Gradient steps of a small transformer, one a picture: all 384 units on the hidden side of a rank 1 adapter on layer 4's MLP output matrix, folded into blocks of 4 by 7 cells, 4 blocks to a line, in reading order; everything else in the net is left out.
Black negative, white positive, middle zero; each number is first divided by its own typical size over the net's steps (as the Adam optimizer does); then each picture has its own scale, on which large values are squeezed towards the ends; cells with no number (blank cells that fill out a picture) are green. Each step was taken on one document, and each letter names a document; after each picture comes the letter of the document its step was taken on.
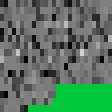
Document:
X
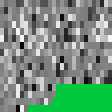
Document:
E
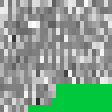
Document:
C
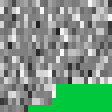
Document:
C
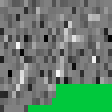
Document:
X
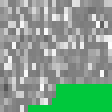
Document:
E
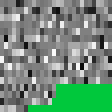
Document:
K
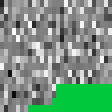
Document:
C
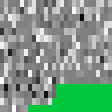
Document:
K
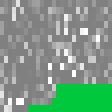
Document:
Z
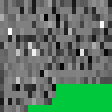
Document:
K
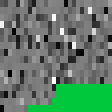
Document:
X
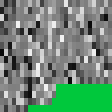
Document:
C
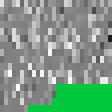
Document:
X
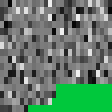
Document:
C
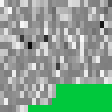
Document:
E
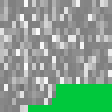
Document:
E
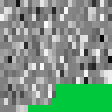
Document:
E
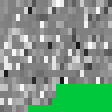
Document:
K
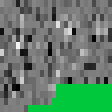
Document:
X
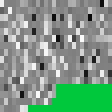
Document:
E
